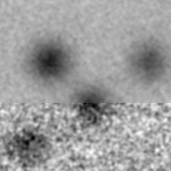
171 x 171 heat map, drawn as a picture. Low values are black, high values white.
Dips: four. Slope: none. Seam: horizontal, 60% of the way down, the top part calmer. Mirror symmetry: none. Histogram: skewed, a long tail of low values.
